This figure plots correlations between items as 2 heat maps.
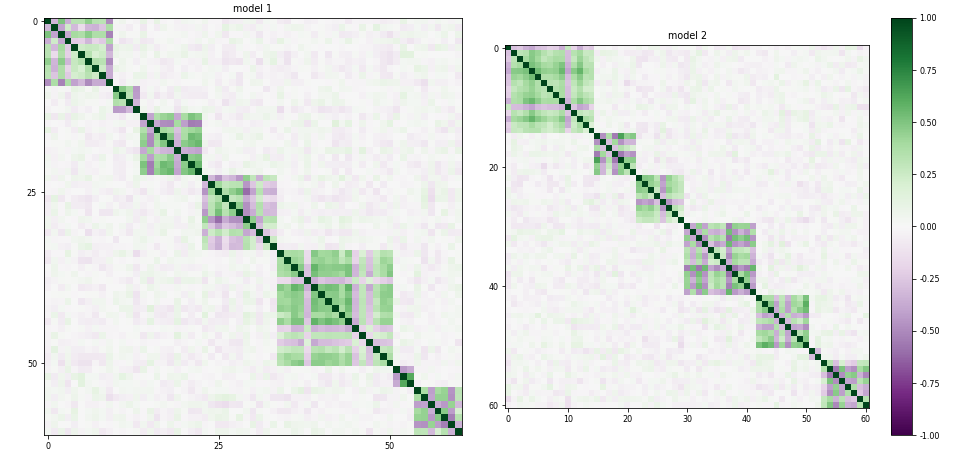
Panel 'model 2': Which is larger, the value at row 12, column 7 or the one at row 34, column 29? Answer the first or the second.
the first
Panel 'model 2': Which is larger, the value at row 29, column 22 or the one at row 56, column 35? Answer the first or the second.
the first
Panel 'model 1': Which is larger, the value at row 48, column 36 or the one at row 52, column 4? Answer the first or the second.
the first
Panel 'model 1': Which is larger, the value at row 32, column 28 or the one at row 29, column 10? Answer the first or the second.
the second
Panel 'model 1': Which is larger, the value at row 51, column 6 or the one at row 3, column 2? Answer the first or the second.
the first
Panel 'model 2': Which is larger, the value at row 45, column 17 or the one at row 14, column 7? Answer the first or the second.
the second
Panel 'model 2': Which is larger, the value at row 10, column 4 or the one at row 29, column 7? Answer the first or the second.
the second
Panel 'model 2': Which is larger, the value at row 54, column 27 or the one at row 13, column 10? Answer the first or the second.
the first
